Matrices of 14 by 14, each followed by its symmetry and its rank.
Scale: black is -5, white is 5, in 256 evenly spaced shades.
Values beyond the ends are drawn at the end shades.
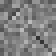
symmetric, full rank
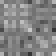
symmetric, rank three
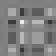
symmetric, rank one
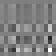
neither, rank one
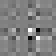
symmetric, rank one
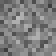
symmetric, full rank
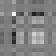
symmetric, rank one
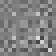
symmetric, rank two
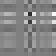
neither, rank one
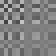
symmetric, rank one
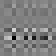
neither, rank one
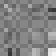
symmetric, rank two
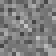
symmetric, full rank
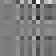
neither, rank one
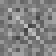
symmetric, rank three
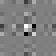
symmetric, rank one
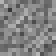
symmetric, full rank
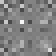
symmetric, rank three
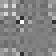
symmetric, rank two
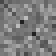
symmetric, full rank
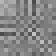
symmetric, rank three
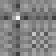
symmetric, rank two
